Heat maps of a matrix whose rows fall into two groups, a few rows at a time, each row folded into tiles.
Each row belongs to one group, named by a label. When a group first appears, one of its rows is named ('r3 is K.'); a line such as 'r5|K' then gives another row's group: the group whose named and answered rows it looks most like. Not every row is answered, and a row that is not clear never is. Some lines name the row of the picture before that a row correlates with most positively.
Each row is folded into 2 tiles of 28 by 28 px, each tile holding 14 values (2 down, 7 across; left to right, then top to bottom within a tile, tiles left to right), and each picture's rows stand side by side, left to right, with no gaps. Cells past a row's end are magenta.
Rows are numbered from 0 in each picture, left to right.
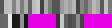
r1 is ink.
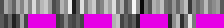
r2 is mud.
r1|ink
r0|ink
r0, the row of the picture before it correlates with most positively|0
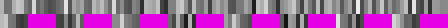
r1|ink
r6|mud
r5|ink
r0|mud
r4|mud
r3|ink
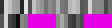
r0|ink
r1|mud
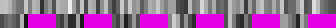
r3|mud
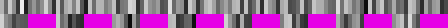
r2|mud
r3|mud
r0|mud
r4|mud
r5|mud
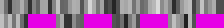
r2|ink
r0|mud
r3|mud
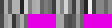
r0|ink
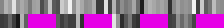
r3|ink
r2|mud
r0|ink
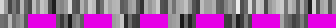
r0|mud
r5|mud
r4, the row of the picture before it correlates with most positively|0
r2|mud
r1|ink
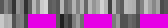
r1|ink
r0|mud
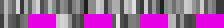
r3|mud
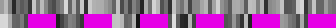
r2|mud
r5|mud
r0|mud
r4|ink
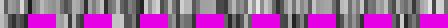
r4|ink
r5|ink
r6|ink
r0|mud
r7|ink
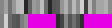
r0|mud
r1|ink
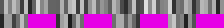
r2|mud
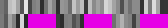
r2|mud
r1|ink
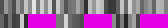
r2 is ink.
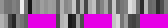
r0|mud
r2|mud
